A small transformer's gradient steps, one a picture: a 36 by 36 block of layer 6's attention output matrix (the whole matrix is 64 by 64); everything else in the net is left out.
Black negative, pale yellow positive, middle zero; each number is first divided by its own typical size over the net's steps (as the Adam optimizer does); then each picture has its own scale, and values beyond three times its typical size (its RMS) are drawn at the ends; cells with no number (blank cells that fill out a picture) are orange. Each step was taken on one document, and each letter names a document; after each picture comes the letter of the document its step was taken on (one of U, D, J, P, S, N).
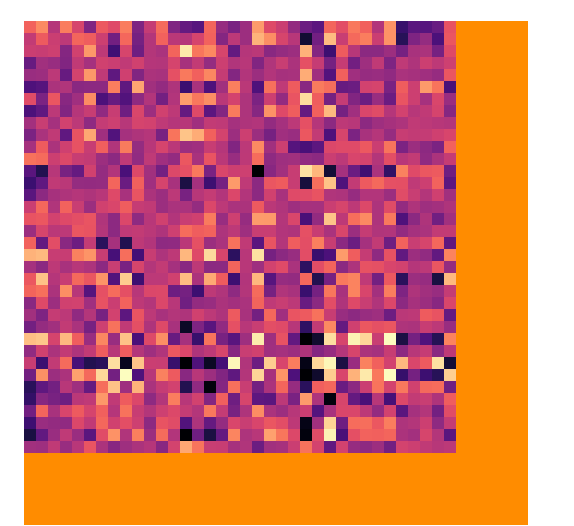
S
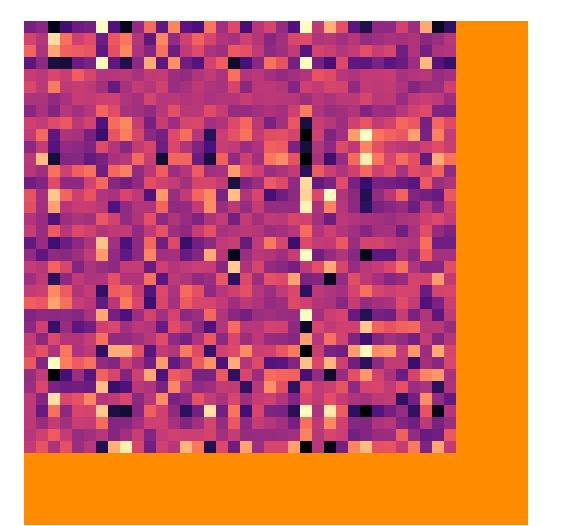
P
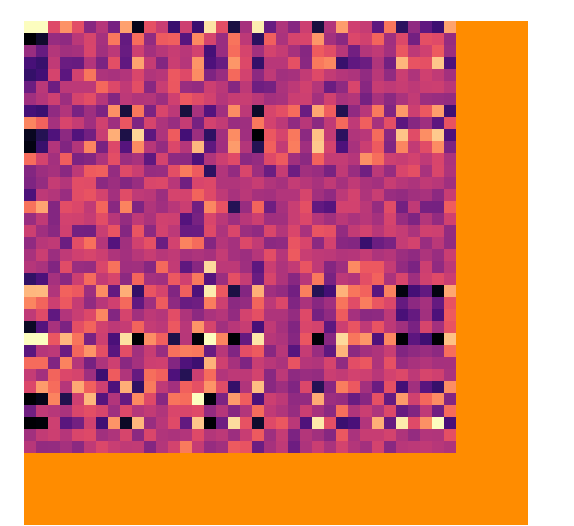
S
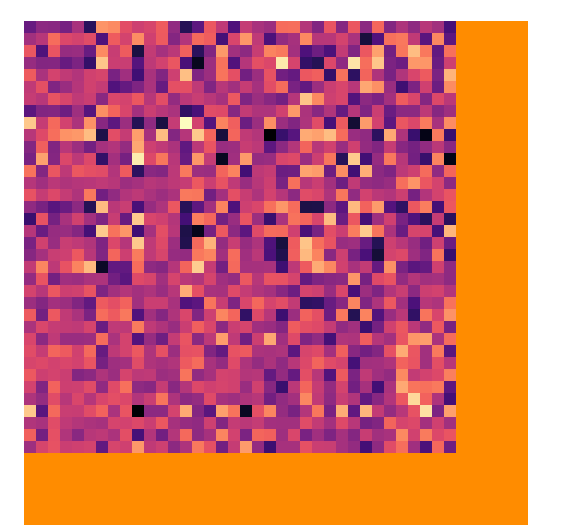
P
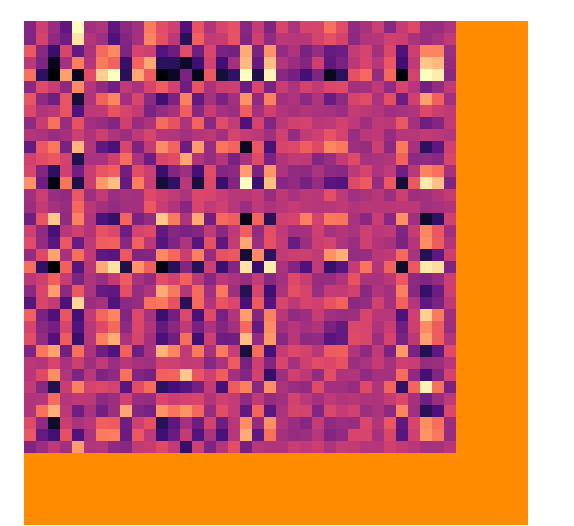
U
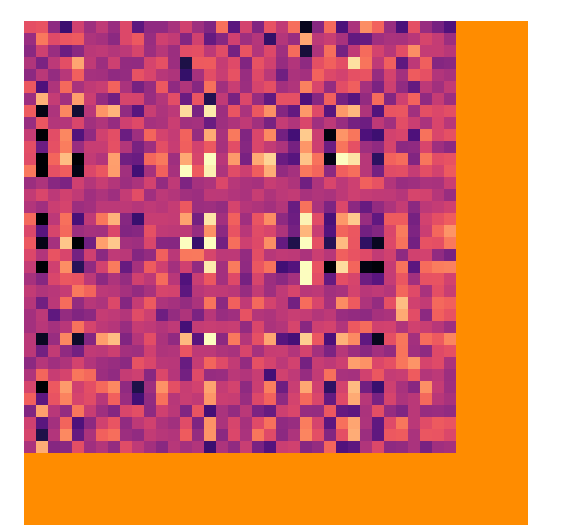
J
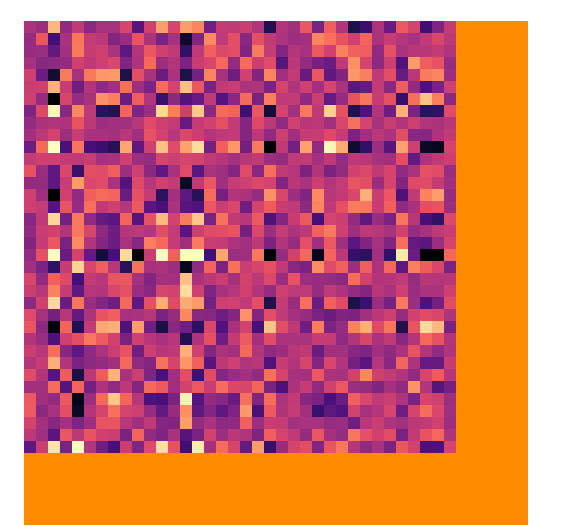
U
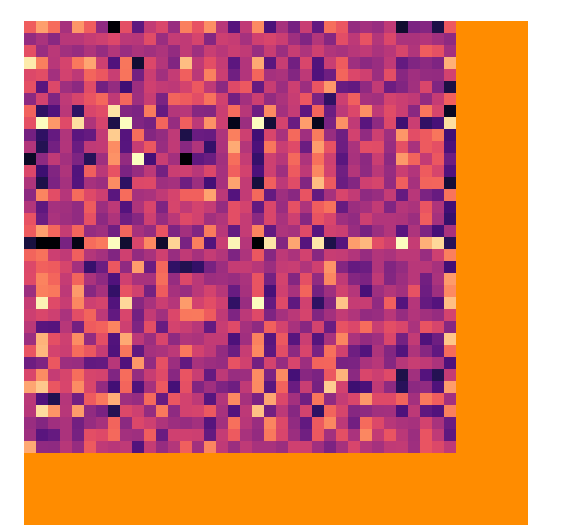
S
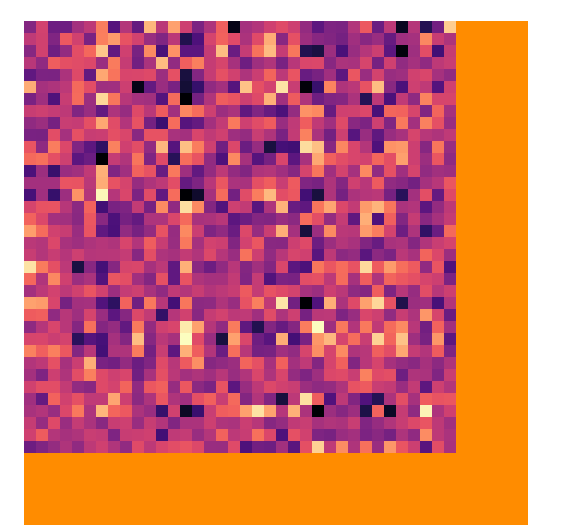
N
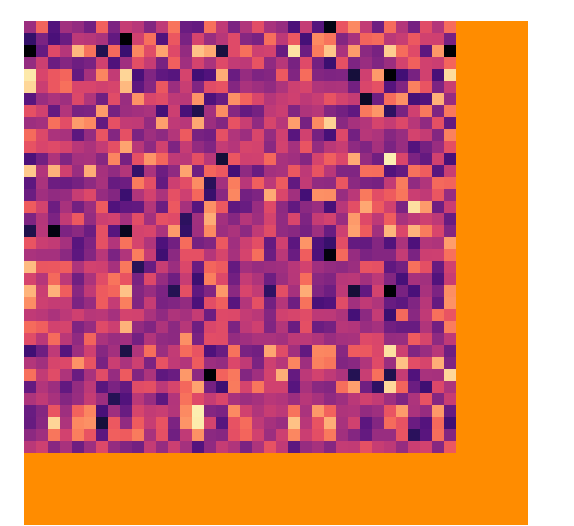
P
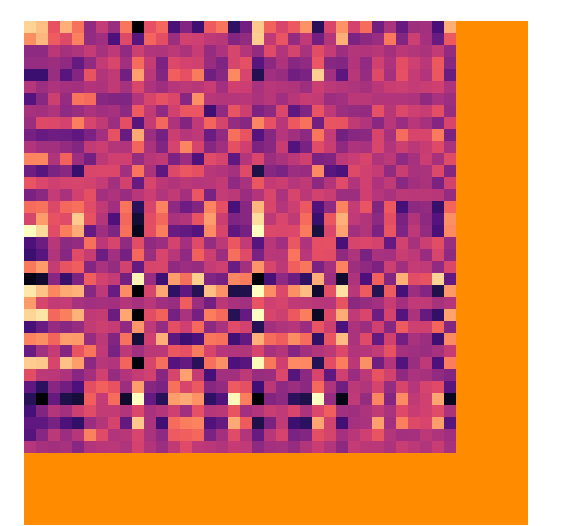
S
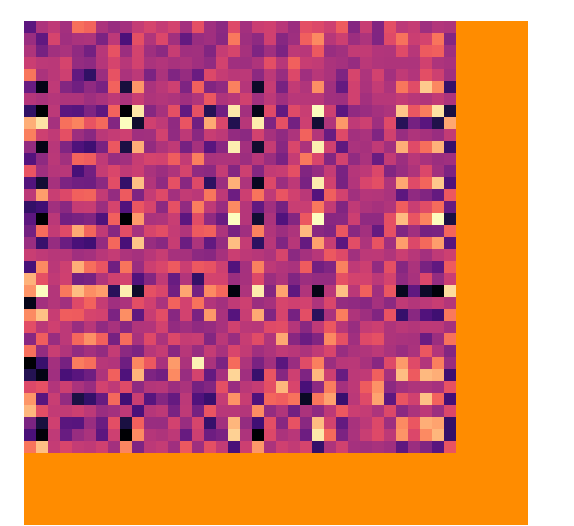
S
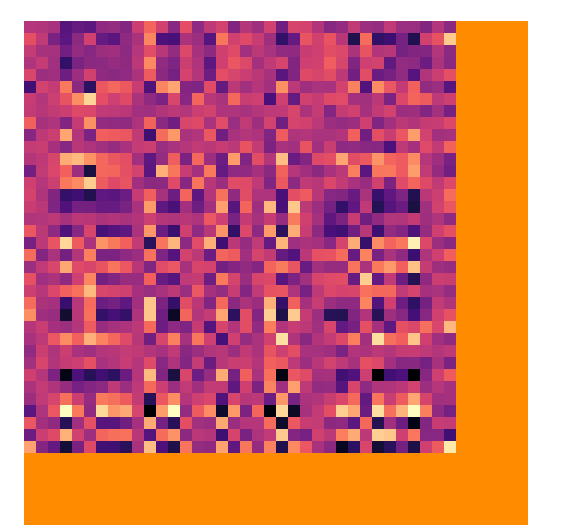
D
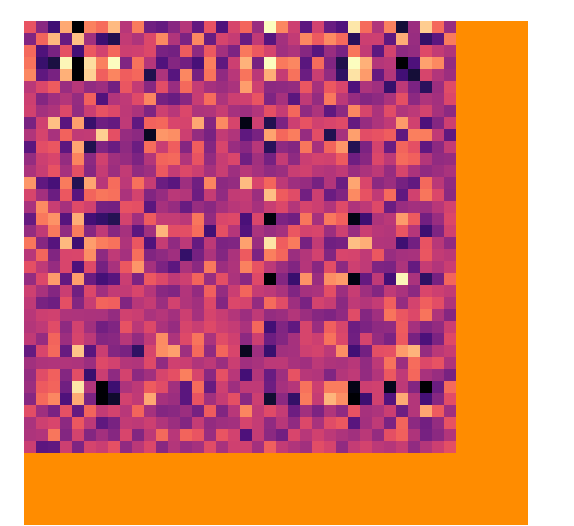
U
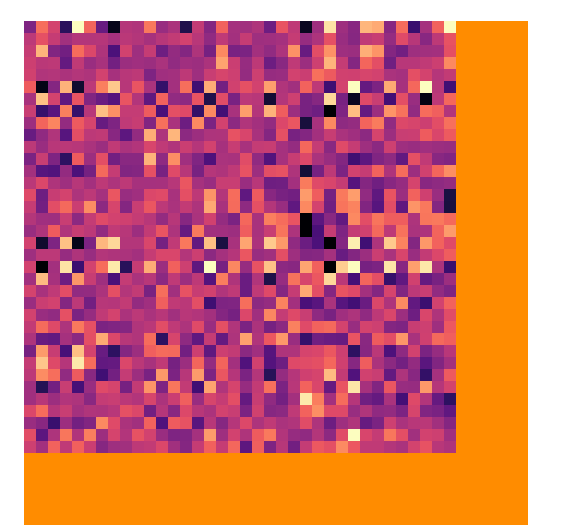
J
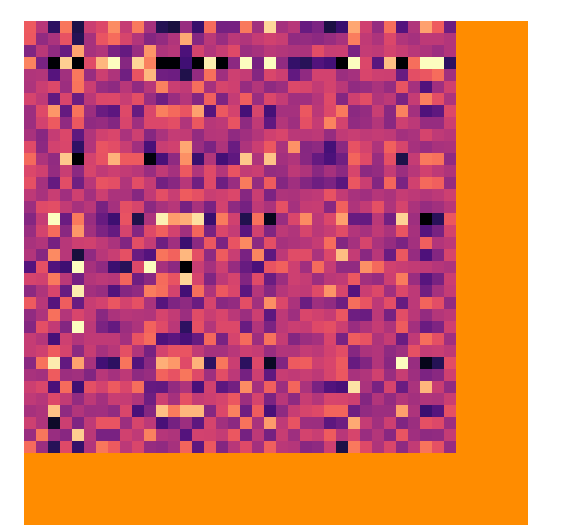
U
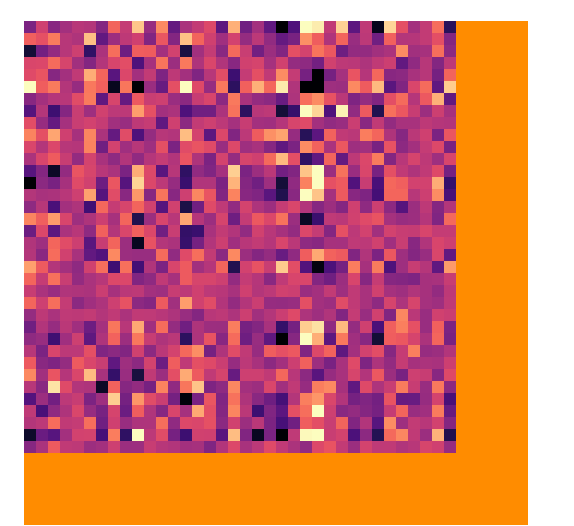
N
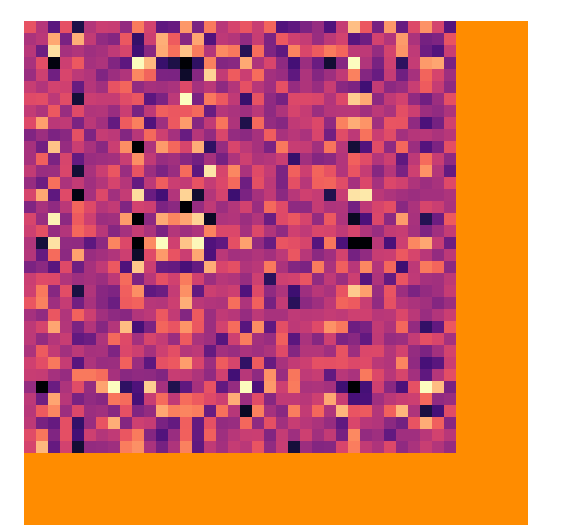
U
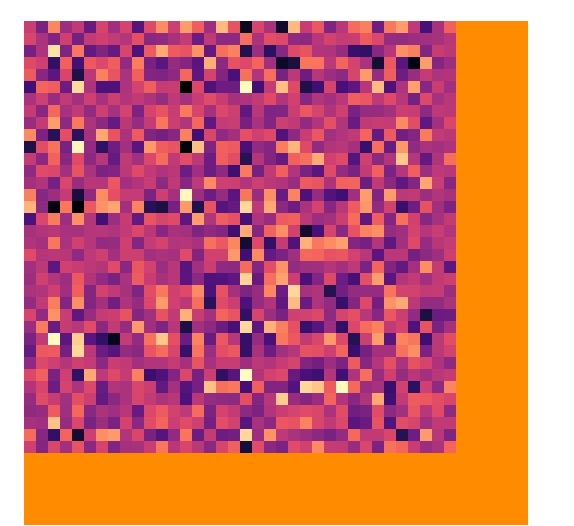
U
